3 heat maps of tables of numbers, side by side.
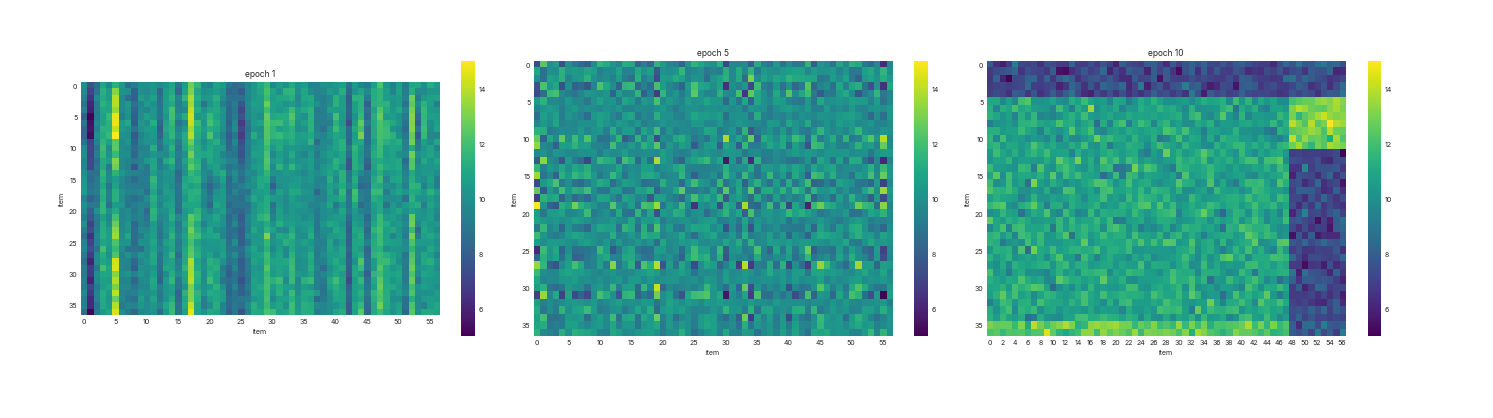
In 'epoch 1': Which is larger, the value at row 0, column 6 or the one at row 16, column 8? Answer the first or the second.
the first
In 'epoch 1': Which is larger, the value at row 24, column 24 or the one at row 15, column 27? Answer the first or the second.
the second
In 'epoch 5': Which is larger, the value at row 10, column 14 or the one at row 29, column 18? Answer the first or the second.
the second
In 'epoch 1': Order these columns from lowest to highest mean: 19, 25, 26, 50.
25, 26, 19, 50
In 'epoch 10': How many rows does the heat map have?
37
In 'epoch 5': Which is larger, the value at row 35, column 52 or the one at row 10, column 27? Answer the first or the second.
the first
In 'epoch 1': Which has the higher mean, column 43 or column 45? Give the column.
43
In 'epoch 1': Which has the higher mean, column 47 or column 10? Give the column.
47
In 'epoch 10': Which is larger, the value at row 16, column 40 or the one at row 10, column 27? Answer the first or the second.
the first
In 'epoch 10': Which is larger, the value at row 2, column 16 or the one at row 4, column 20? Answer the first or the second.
the first
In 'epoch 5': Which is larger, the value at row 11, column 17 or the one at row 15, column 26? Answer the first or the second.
the first
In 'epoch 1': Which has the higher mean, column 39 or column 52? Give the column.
52
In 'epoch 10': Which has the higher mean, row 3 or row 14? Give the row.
14
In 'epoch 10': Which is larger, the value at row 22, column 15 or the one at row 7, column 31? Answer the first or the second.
the first
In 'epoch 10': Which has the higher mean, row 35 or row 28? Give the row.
35
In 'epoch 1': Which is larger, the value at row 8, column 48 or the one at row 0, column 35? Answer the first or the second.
the first
